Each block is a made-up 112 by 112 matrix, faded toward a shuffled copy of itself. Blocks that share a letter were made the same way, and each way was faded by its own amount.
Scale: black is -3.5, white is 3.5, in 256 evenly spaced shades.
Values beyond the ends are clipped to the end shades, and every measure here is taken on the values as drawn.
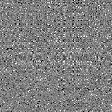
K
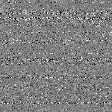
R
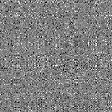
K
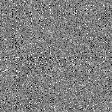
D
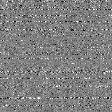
R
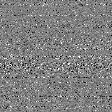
R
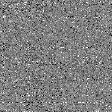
D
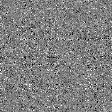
D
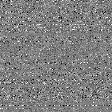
R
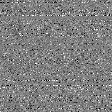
R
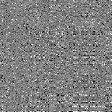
K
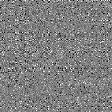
K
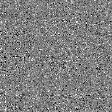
D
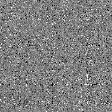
D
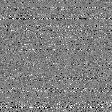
R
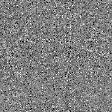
D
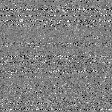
R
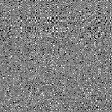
K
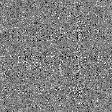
D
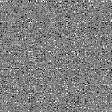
K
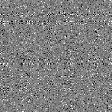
K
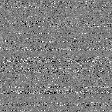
R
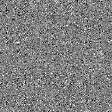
D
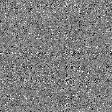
D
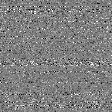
R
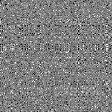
K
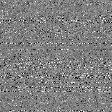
R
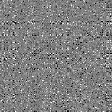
K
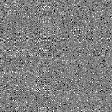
K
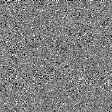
D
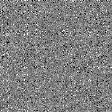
D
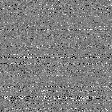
R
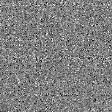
D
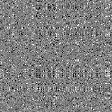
K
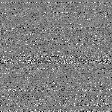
R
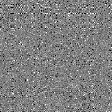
K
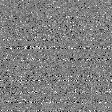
R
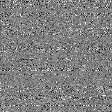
R
